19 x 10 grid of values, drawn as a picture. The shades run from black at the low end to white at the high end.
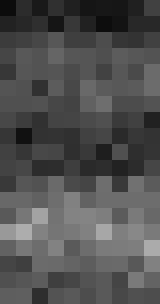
Stripes running across repeat 2 times from top to bottom. There is an overall slope up to the bottom. Overall the values sit about 30% of the way up the scale.
